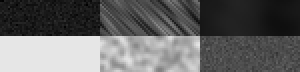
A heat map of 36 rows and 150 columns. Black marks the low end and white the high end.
It is made of 2 by 3 panels. Panel 1,1: very low, fine-grained, faint in contrast. Panel 1,2: low, slanting down to the right. Panel 1,3: very low, smooth, faint in contrast. Panel 2,1: very high, flat. Panel 2,2: high, blotchy. Panel 2,3: low, fine-grained, faint in contrast.
